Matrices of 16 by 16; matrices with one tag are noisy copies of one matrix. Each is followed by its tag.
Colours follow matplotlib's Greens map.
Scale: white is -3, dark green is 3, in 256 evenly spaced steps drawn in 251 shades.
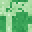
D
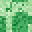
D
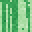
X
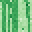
X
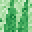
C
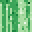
X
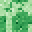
D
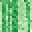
X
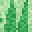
C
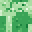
D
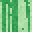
X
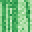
X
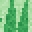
C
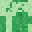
D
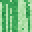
X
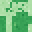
D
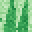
C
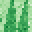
C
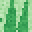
C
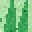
C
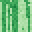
X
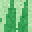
C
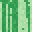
X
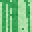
X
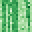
X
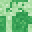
D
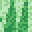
C
